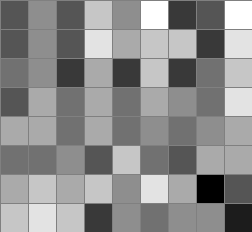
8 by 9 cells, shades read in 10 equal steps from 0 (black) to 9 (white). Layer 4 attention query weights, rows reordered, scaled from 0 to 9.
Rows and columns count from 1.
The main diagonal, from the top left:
3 5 2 6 4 4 6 5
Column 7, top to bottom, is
2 7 2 5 4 3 6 5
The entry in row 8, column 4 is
2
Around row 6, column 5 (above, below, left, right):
4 5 3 4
